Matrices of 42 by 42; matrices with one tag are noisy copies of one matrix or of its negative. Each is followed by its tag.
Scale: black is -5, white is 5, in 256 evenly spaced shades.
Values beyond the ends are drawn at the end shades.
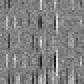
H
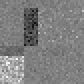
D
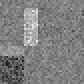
D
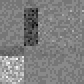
D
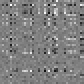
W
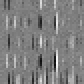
H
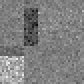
D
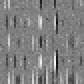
H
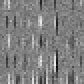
H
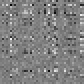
W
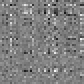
W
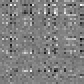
W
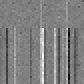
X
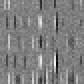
H
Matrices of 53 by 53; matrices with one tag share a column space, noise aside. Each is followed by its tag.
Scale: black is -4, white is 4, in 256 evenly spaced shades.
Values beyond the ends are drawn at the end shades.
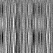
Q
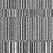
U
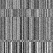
U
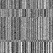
U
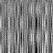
Q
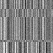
U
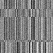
U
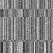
U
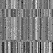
U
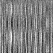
Q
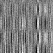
Q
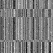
U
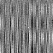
Q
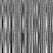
Q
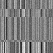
U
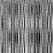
Q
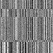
U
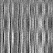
Q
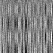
Q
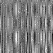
Q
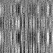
Q
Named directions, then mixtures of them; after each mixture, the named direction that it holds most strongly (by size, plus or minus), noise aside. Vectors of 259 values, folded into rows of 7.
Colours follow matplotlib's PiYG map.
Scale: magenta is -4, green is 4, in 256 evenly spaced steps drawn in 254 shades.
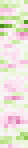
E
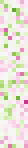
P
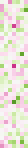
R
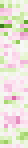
E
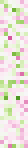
P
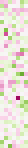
P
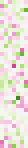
R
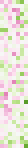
P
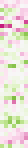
E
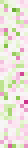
P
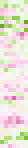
E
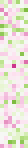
R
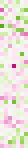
R
